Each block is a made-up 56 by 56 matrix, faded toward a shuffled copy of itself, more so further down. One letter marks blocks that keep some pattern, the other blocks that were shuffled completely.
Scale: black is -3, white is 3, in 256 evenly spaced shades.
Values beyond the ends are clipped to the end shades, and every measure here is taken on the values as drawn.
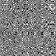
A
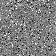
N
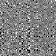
A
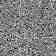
N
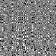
A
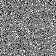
N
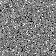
N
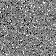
N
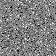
N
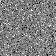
N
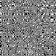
A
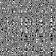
A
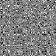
A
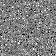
N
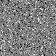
N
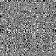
A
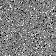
N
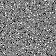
N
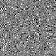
A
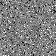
N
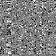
A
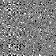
A
